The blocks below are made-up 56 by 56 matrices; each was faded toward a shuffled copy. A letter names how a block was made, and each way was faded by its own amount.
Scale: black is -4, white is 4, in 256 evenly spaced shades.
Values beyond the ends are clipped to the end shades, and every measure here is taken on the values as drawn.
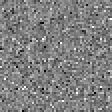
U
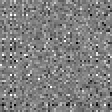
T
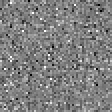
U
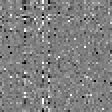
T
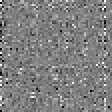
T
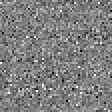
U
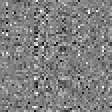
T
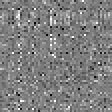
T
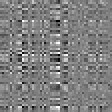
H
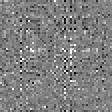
T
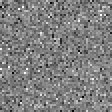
U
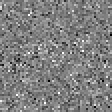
U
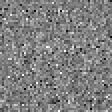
U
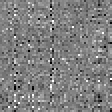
T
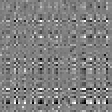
H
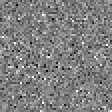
U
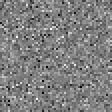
U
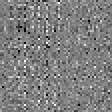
T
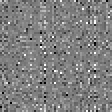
T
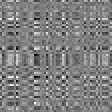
H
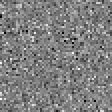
U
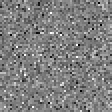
U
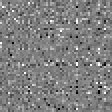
T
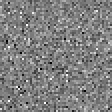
U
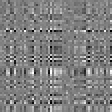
H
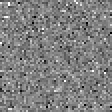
U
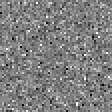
U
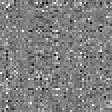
T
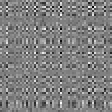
H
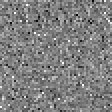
U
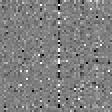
T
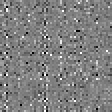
T
